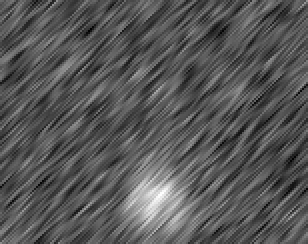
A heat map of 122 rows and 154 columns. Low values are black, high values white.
Most values sit low, with a long tail of high ones. The grain runs diagonally up to the right. No row or column stands out. A single bump stands in the bottom middle. The bottom middle is the ninth with the highest average.
